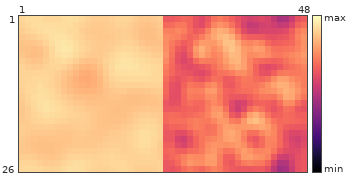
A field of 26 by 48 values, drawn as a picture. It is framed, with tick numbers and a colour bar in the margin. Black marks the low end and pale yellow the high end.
It is made of 1 by 2 panels. Panel 1,1: very high, blotchy, faint in contrast. Panel 1,2: high, blotchy.
